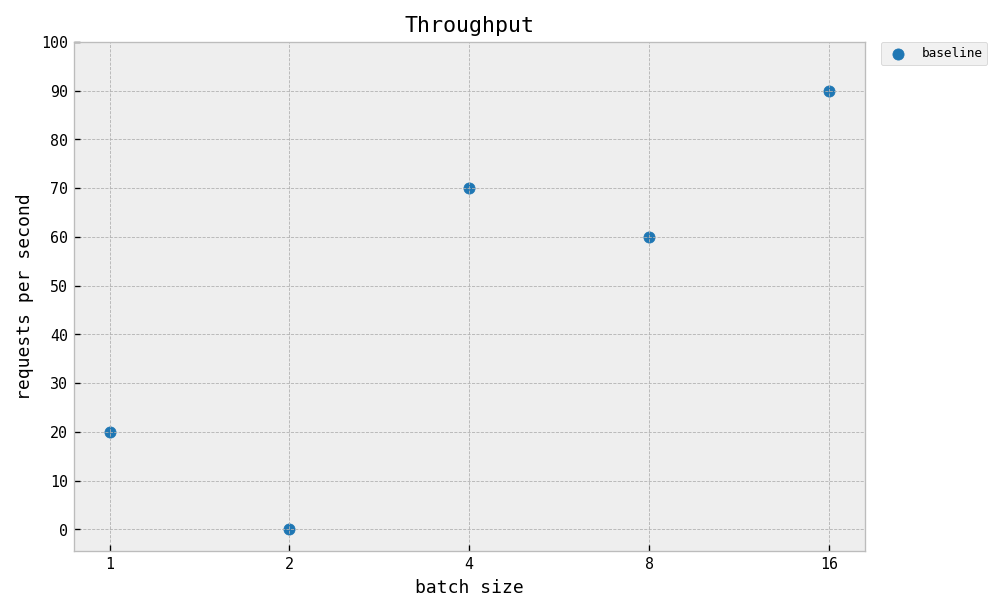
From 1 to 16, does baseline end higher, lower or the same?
higher
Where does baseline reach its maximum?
16
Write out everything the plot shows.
Title: Throughput
x-axis: batch size, ticks 1 2 4 8 16
y-axis: requests per second, ticks 0 10 20 30 40 50 60 70 80 90 100
Legend: baseline
Values:
baseline: 20 0 70 60 90
